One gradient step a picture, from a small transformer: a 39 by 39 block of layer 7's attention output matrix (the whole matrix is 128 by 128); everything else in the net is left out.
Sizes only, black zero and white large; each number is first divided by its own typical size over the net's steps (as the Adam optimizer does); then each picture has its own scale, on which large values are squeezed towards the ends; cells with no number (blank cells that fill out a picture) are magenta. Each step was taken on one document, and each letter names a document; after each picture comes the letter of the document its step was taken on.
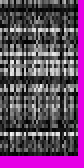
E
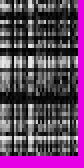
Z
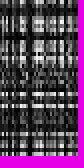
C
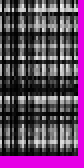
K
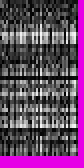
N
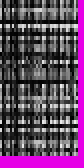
K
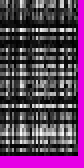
C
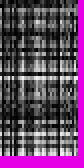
K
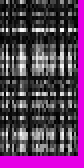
C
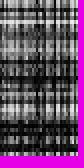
N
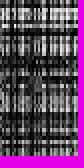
K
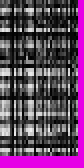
Z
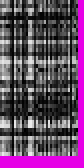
Z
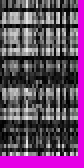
N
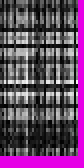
N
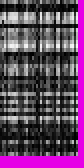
N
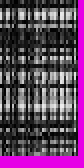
K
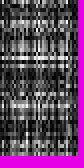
C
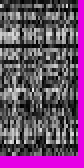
E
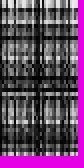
N
